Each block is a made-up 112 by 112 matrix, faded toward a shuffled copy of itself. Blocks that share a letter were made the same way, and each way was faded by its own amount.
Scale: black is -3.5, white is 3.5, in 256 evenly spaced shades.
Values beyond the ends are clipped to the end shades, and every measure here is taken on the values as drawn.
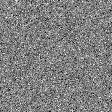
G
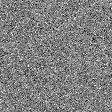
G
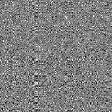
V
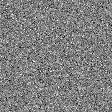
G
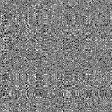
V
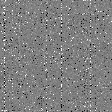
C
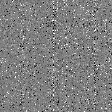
C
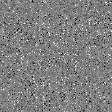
C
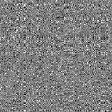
V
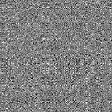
V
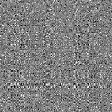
V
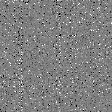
C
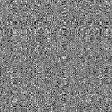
V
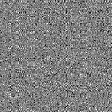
V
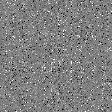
C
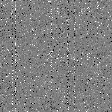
C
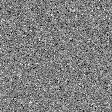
G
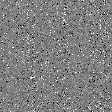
C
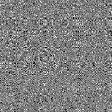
V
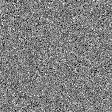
G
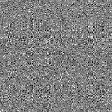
V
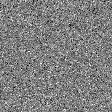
G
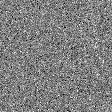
G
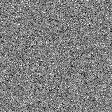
G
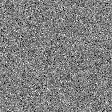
G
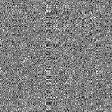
V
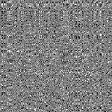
V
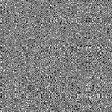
V
